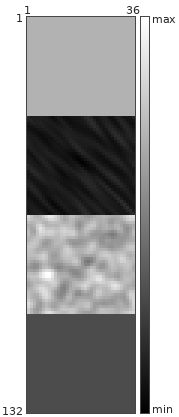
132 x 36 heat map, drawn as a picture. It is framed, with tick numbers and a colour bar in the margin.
The table splits into 4 rows of 1 panel. Panel 1,1: high, flat. Panel 2,1: very low, slanting down to the right, faint in contrast. Panel 3,1: high, blotchy. Panel 4,1: low, flat.
